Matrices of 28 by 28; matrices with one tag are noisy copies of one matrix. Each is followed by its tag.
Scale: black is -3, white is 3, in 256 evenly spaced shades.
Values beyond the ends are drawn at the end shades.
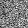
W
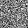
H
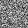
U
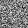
U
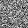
U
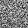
U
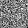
H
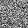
U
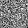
H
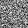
U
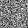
H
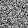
U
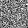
H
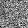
W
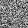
U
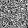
H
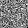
H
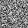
U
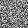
U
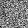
W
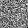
H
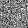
H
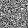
H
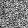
W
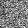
W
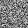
U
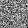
H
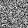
U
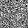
H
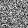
U
